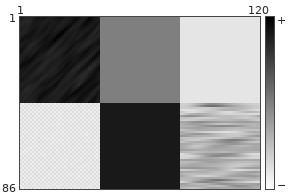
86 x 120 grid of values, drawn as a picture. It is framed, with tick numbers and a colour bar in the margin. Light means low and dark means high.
The table splits into 2 rows of 3 panels. Panel 1,1: very high, slanting up to the right, faint in contrast. Panel 1,2: middling, flat. Panel 1,3: very low, flat. Panel 2,1: very low, checkered, faint in contrast. Panel 2,2: very high, flat. Panel 2,3: low, streaked across.
